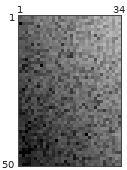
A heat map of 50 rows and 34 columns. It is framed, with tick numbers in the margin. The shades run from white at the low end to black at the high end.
The grain is fine, like static. No row or column stands out. The field climbs toward the bottom left. The ninth with the lowest average is the top right. Neither half mirrors the other. There are no regular stripes. The bottom left is the ninth with the highest average.
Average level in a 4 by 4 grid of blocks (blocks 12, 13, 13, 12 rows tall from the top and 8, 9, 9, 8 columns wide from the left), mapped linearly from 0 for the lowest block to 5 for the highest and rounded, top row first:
3210 | 3221 | 4322 | 5432
